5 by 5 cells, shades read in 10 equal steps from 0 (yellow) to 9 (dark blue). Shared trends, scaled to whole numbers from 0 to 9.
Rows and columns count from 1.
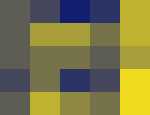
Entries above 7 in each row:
2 0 0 1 0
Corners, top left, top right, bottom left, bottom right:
6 2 6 0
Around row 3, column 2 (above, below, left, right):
3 5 6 5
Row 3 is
6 5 5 6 3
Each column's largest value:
7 7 9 8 3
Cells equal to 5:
5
